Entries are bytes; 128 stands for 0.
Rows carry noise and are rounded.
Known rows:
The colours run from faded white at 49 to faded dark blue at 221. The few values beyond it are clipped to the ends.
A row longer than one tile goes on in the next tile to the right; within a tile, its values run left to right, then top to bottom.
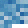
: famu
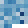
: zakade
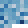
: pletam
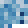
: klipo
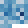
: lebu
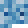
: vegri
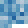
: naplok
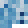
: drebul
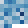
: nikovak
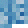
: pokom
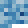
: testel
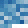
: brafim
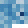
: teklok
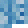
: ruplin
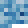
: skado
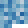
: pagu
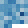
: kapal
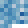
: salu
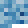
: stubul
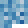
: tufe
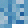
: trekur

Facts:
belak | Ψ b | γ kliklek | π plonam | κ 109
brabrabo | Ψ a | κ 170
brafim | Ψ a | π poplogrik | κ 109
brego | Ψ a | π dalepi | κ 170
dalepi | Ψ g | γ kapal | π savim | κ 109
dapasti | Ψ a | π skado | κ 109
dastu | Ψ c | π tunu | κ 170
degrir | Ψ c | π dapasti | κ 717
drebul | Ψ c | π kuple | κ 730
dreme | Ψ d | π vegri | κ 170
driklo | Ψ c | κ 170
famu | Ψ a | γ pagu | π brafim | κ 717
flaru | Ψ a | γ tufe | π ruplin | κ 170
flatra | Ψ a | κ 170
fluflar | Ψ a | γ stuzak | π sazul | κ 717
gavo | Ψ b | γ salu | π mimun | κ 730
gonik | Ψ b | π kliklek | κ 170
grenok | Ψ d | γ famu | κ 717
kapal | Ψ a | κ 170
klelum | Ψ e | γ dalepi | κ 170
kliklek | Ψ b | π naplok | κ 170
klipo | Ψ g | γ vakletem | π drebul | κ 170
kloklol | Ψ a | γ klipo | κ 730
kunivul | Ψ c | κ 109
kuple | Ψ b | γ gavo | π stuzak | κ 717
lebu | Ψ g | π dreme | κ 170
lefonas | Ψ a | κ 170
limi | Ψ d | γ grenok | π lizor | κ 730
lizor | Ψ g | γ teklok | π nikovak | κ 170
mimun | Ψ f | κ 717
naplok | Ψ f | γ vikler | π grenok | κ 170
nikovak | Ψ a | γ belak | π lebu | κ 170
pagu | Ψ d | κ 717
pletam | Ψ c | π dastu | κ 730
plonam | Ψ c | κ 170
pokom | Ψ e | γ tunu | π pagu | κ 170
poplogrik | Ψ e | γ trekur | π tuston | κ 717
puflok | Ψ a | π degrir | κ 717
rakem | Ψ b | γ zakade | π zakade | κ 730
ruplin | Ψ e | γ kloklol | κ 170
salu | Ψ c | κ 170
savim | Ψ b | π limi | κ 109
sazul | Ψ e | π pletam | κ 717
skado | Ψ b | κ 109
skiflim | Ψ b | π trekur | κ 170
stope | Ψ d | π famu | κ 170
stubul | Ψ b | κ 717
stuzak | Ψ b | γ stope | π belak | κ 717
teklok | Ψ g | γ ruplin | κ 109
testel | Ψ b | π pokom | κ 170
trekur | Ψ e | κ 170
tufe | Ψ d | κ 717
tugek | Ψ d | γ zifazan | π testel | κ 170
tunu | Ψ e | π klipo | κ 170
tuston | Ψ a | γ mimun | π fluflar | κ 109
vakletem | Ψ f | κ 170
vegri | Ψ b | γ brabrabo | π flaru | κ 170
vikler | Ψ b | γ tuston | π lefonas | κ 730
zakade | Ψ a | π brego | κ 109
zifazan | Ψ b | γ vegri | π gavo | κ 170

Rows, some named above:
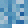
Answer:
klelum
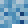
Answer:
rakem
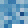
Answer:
lefonas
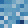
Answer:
sazul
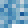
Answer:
plonam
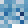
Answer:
lizor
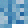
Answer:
pokom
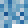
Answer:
dreme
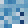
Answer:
brego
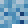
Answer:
rakem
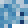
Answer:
klipo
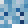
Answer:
savim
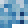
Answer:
kuple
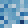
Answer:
pletam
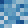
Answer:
poplogrik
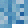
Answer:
klelum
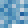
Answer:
degrir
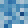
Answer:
flaru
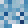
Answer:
limi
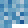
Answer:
stope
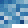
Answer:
tuston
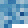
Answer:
dapasti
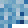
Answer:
tunu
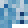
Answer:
drebul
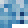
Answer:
kuple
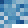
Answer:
poplogrik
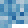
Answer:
mimun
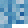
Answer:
ruplin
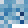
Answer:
dalepi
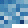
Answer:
fluflar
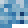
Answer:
stuzak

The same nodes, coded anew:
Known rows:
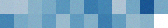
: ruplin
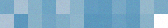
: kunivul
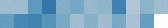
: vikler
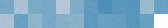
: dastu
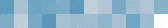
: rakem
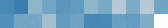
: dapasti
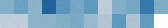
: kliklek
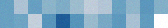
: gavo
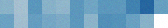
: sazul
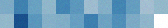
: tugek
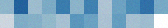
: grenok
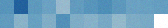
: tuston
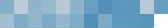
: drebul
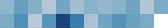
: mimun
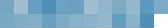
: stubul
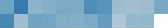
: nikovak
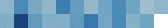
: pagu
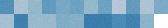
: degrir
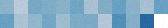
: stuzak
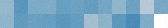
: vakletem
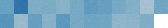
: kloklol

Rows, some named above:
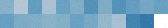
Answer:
klipo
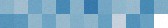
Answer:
lebu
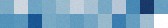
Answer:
trekur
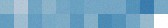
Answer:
klelum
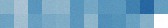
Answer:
sazul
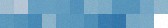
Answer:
pokom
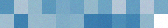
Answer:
degrir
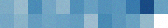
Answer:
poplogrik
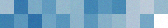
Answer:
lefonas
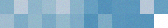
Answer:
drebul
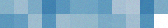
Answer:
vegri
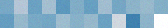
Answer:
dalepi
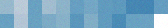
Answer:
tunu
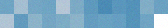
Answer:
pletam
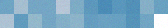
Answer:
pletam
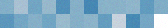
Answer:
lizor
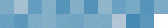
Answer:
teklok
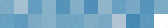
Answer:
teklok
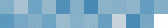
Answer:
lizor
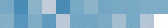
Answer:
limi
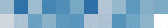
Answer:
naplok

